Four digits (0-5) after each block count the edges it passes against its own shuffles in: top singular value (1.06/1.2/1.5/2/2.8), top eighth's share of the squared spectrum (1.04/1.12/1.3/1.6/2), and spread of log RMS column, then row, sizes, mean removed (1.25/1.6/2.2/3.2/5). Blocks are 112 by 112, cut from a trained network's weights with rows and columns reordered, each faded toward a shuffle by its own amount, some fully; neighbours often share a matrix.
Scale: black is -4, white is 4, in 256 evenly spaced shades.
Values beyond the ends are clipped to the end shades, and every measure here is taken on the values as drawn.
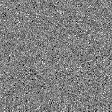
3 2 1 1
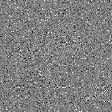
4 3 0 2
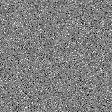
3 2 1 0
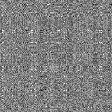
4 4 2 3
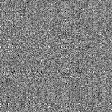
4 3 1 2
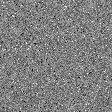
0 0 0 0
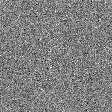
2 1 0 0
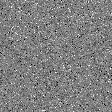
0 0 0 0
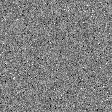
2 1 0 0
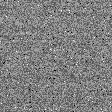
1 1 0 0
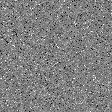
0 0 0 0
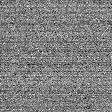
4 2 0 1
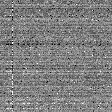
4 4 2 2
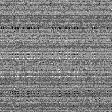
5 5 2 3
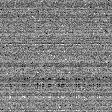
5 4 1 2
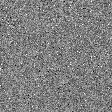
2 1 0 0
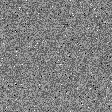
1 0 0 0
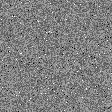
0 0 0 0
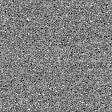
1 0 0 0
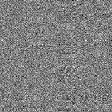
4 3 1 2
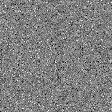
3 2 1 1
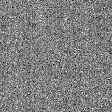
3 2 0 1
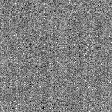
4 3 0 2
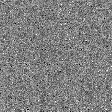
3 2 0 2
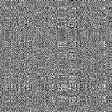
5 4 2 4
